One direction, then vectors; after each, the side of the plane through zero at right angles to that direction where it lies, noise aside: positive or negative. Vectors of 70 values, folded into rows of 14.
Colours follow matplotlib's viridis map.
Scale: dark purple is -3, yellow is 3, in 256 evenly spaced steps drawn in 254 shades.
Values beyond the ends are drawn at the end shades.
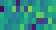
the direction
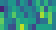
positive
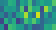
positive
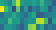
negative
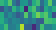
positive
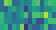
positive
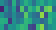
positive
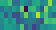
positive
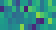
positive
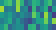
negative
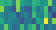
negative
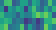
positive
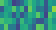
positive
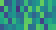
positive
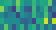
negative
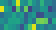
negative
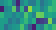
positive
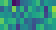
positive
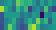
negative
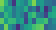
negative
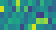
negative
